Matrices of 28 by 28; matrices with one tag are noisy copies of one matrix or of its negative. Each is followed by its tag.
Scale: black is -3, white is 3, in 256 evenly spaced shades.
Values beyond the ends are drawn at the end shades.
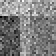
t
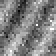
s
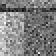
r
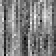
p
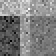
t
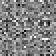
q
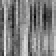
p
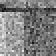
r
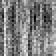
p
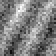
s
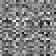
q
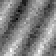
s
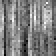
p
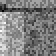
r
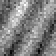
s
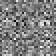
q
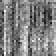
p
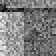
r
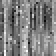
p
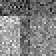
t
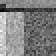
r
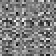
q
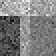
t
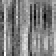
p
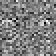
q
